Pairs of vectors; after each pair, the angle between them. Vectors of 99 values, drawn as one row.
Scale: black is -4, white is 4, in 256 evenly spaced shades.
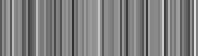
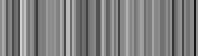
partly opposed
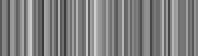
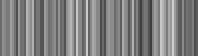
partly aligned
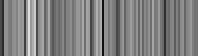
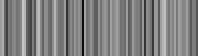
partly opposed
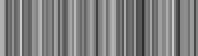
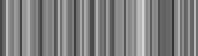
nearly opposite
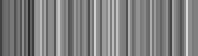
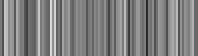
orthogonal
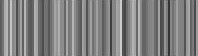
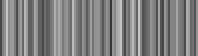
nearly parallel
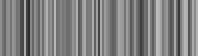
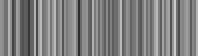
partly aligned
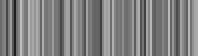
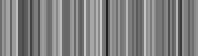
partly opposed
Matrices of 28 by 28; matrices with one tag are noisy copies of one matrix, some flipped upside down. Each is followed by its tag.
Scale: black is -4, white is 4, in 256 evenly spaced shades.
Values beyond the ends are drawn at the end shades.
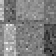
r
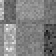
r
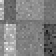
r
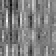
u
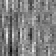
u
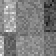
r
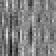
u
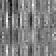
u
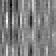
u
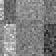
r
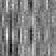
u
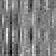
u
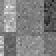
r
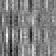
u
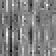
u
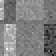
r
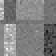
r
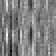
u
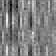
u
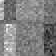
r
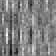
u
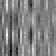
u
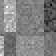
r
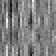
u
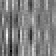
u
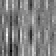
u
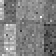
r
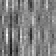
u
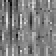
u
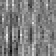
u
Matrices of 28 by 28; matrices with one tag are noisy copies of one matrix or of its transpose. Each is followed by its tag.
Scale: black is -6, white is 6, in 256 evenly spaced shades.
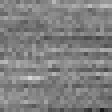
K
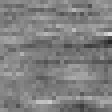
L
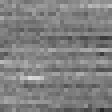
K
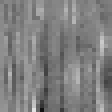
L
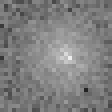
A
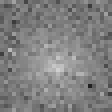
A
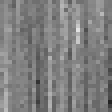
K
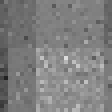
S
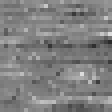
L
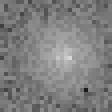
A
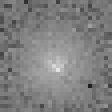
A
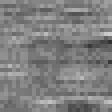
L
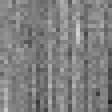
K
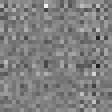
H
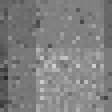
S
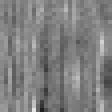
L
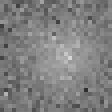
A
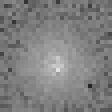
A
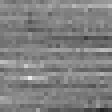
K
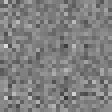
H
